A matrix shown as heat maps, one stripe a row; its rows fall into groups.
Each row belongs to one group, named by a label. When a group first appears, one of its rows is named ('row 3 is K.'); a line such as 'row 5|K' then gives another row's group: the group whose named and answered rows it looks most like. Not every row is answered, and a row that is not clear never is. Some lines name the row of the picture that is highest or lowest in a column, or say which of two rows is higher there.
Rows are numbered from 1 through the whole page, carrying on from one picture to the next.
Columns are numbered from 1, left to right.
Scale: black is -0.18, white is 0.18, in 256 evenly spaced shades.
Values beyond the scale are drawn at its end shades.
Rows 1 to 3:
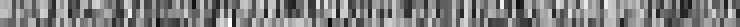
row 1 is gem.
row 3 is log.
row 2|gem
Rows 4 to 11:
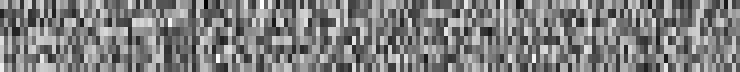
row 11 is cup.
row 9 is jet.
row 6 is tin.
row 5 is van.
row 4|gem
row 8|cup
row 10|log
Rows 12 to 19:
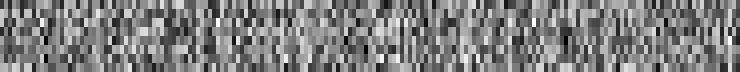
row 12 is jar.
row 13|gem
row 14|log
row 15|tin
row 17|van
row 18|log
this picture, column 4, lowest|14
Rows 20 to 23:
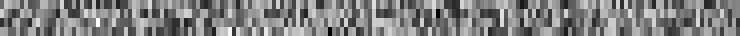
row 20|van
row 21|jet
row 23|log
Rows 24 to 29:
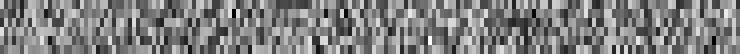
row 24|jet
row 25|log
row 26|jar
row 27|cup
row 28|log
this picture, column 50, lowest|26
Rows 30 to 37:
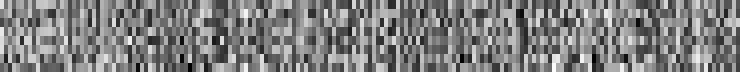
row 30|cup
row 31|gem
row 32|van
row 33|cup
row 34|gem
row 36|jet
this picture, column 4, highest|37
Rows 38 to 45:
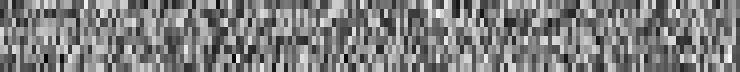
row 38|jet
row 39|van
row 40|jar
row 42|jet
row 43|gem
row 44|log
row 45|tin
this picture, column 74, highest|42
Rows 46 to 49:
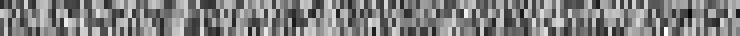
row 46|van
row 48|jar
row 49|jar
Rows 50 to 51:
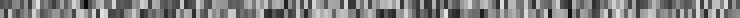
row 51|jet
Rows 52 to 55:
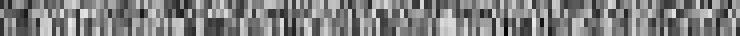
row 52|tin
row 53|jet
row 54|jar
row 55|jar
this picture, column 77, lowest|53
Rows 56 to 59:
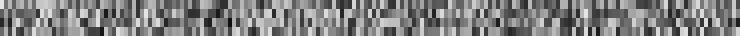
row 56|cup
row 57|jar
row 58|tin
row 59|jar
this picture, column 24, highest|58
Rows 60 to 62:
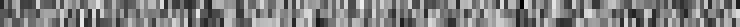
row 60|tin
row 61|van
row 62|van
